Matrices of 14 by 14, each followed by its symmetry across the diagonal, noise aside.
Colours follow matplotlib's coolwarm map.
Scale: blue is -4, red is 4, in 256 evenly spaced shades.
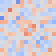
symmetric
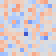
neither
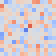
antisymmetric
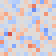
antisymmetric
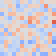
neither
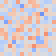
symmetric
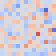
neither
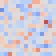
neither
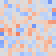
neither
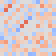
symmetric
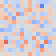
antisymmetric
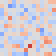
neither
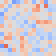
symmetric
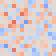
symmetric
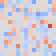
neither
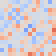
symmetric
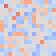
symmetric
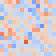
antisymmetric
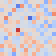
antisymmetric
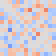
antisymmetric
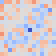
symmetric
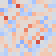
symmetric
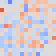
antisymmetric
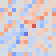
antisymmetric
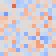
antisymmetric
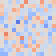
neither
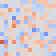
neither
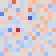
antisymmetric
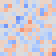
symmetric
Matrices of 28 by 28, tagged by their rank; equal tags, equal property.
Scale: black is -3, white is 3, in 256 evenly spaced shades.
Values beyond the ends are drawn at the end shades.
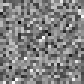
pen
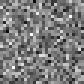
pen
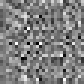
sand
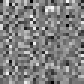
sand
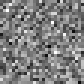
pen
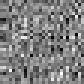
sand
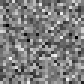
pen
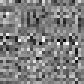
sand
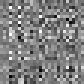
sand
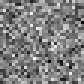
pen
